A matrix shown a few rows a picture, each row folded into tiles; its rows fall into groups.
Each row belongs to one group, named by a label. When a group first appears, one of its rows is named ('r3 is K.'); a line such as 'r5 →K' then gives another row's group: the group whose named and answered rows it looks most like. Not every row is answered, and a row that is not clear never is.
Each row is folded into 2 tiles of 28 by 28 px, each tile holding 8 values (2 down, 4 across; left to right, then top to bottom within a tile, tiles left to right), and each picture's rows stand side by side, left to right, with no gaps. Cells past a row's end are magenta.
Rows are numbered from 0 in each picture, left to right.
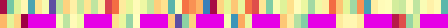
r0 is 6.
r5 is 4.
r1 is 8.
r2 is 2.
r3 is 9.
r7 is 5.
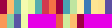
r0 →2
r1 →6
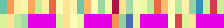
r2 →2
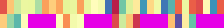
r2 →6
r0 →2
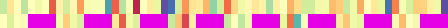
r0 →8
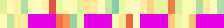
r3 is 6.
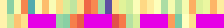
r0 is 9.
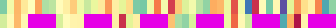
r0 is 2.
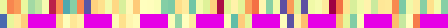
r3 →8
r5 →8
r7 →6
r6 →2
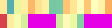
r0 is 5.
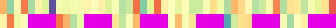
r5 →8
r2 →9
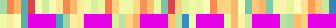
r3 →2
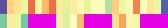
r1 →6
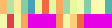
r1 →6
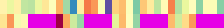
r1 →5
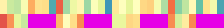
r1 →6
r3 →6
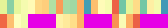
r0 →5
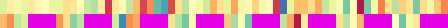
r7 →8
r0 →5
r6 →9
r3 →2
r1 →4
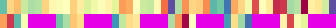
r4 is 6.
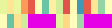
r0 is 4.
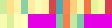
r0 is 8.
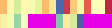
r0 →2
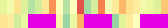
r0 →4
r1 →9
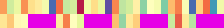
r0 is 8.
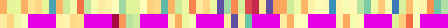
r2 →5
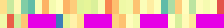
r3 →8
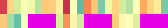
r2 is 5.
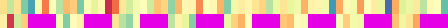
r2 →2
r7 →6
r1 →8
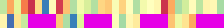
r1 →2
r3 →6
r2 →8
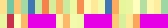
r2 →6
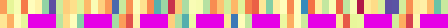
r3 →2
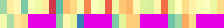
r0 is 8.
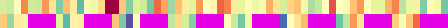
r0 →9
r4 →2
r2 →2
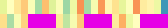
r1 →9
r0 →9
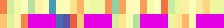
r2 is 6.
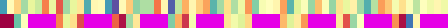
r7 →5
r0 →5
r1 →6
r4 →9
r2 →5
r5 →6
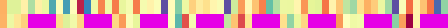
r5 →9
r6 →5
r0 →6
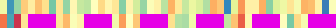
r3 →2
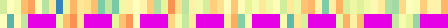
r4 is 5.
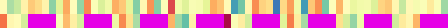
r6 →2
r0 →5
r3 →2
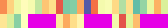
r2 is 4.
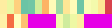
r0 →4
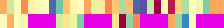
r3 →2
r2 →4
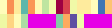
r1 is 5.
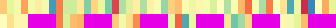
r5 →9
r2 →6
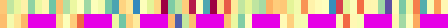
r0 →6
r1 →6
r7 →9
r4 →2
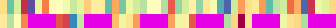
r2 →6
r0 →9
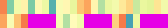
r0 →6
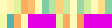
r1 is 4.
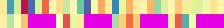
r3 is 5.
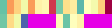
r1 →8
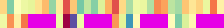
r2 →2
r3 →9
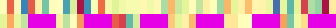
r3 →6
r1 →9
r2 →5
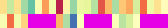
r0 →4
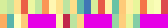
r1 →4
